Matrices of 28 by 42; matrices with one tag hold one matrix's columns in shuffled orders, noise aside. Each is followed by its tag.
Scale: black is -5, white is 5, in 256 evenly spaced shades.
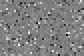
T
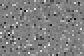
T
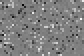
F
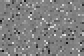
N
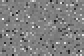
N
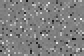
N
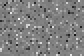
F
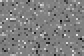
N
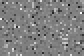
F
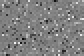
N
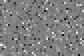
T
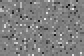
F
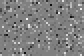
F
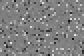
N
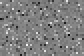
T
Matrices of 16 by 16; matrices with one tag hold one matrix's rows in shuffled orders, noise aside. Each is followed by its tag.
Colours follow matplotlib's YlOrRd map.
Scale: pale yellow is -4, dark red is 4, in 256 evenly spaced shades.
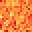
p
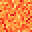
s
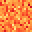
s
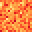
p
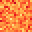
p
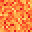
s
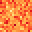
p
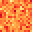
p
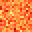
p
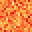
s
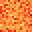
p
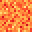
s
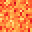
p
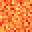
s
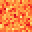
p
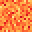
s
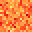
p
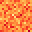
s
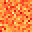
s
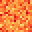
p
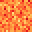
s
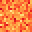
p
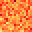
p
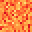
s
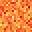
s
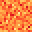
s
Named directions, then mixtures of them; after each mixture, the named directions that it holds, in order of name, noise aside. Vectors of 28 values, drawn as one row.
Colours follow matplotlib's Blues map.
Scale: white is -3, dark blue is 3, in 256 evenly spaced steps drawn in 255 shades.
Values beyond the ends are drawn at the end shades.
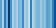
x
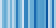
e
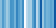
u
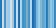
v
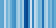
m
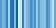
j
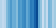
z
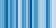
j, m, u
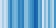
u, z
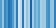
j, x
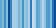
x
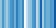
u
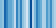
m, u, v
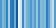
j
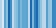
e, x, z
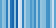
j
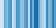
e, x, z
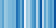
u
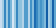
e, x
